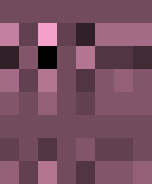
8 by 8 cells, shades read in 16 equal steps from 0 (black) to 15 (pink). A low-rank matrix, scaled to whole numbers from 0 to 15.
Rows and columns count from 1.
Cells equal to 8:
10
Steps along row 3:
up down up up down same down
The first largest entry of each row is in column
1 3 5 3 3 1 5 3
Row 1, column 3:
7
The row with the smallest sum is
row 3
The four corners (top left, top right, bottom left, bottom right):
7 7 9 9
